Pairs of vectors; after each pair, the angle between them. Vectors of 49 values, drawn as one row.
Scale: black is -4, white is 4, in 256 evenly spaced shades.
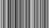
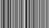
partly aligned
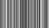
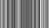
partly aligned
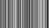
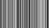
nearly parallel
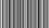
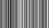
partly opposed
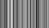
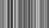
nearly opposite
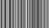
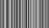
nearly opposite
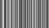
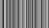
nearly opposite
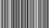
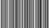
partly aligned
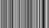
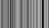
partly aligned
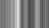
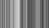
nearly parallel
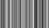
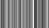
nearly parallel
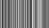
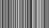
nearly parallel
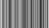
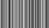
orthogonal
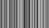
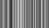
partly aligned
